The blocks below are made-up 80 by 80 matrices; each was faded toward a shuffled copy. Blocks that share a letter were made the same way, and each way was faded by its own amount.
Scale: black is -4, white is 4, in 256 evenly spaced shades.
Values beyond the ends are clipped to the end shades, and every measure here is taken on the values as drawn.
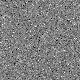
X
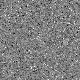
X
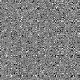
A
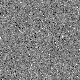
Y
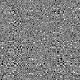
A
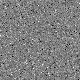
X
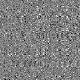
A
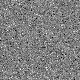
Y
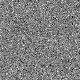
Y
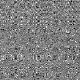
A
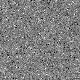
X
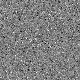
Y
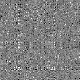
A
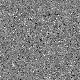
X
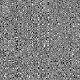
A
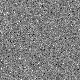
Y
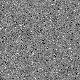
X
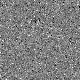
Y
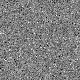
Y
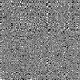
A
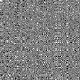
A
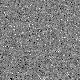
X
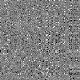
A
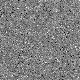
X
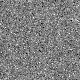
Y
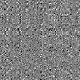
A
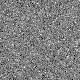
Y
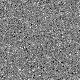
Y
